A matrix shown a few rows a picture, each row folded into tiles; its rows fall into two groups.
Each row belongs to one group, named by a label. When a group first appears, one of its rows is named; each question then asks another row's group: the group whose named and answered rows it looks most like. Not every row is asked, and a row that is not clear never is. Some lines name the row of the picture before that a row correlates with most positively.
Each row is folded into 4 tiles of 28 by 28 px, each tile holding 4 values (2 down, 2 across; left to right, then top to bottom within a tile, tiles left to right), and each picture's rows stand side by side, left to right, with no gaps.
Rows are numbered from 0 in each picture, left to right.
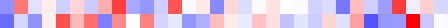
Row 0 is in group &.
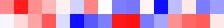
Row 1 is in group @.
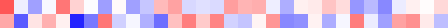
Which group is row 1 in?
@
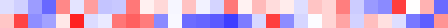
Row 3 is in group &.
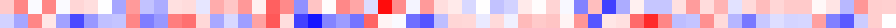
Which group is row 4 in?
@
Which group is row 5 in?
@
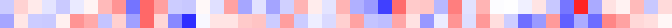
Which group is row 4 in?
&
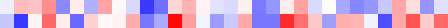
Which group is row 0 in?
&
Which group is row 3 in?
@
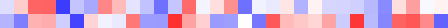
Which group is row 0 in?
&
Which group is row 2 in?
@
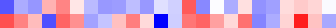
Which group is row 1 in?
@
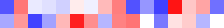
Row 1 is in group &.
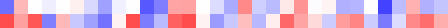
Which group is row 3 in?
@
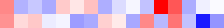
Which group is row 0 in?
&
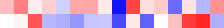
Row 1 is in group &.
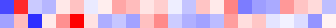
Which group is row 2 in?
&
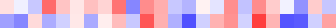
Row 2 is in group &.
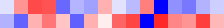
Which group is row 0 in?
&
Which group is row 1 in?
@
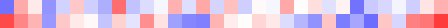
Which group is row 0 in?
@
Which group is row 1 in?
&
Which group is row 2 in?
&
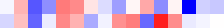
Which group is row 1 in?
@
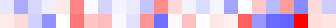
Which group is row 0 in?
@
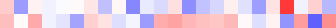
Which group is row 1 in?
@
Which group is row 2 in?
&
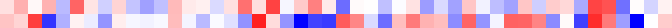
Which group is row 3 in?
@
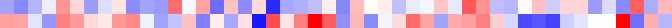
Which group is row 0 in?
@
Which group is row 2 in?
@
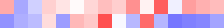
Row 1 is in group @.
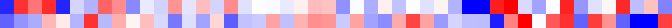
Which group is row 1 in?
&
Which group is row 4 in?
@
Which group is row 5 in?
&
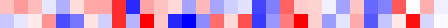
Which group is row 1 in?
&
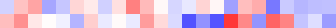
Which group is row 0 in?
@
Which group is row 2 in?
@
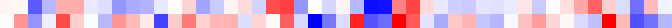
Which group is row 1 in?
@
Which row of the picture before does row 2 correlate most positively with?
1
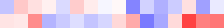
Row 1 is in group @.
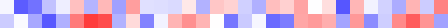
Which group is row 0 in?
@
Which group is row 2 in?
@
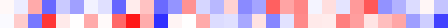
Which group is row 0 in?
@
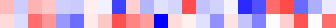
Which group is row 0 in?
&
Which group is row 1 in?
@
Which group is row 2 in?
@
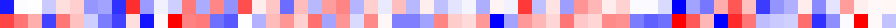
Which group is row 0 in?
@
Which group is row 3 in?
&
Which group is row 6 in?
@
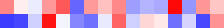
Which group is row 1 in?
&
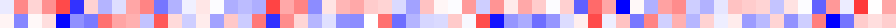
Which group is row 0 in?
&
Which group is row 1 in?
@
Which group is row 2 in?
@
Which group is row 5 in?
&
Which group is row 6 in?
&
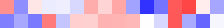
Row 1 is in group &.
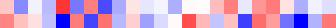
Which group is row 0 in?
&
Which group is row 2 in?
&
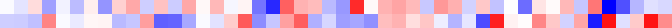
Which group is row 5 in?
@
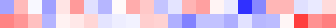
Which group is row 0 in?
@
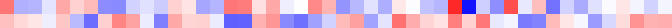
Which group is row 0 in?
&
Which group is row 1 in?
@
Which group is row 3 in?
@
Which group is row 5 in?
@
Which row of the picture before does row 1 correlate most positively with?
0
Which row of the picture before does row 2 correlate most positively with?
1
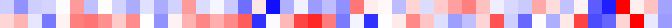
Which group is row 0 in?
@
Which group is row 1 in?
@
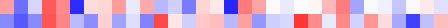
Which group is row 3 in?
&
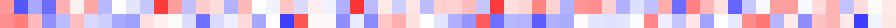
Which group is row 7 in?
&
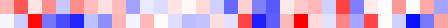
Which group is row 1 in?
&
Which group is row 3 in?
&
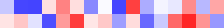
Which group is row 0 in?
@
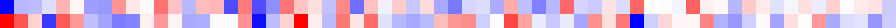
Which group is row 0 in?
@
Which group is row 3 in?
&
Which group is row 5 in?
&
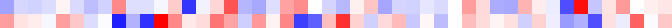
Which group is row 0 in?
@
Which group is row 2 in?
&
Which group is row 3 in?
@
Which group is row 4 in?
@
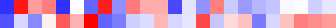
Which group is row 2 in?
@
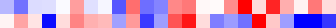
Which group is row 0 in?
@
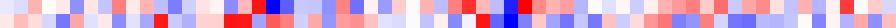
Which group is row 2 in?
@
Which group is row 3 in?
&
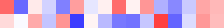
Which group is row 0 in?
&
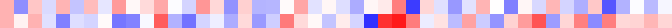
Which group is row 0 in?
&
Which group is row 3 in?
@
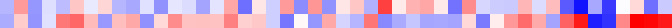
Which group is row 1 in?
@
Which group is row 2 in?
&
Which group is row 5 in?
@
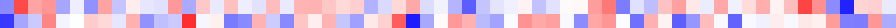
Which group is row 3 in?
&
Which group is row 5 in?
&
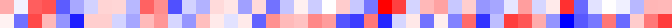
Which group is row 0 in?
&
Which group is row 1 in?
&
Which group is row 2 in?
@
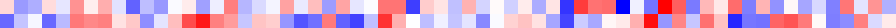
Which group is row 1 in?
@
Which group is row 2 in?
&
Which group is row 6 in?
&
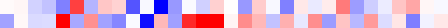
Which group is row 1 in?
@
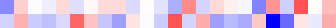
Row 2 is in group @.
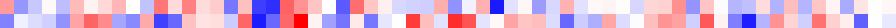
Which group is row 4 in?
@
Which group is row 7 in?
&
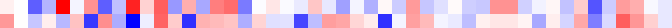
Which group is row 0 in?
&
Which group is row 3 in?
@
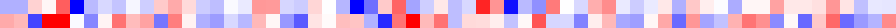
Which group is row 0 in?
@
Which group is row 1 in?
@
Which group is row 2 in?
&
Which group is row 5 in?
&
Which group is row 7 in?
&
